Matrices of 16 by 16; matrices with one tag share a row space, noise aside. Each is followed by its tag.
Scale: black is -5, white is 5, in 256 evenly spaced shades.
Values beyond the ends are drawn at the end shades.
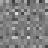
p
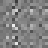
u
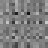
p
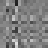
u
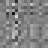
u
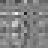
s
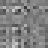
s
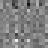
p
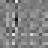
u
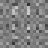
p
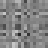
s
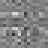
s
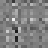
u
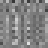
p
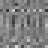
p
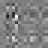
u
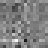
s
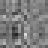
s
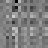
u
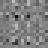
p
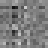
s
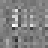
u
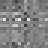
s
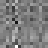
u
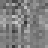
s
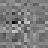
s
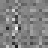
u
